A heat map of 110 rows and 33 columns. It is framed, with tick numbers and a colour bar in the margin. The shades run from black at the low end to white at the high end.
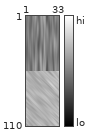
It is made of 2 by 1 panels. Panel 1,1: middling, streaked downward. Panel 2,1: high, slanting down to the right, faint in contrast.
